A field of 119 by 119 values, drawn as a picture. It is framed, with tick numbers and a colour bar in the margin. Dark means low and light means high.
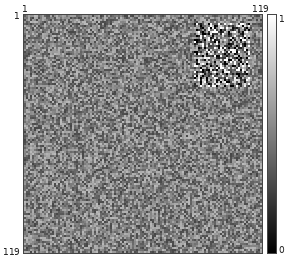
Slope: none. Odd patch: rougher, in the top right. Mirror symmetry: none. Histogram: bell-shaped.
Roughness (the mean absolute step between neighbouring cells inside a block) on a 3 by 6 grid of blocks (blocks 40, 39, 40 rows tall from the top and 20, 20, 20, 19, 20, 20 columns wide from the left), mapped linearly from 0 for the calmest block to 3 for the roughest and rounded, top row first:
000033 | 000000 | 000000
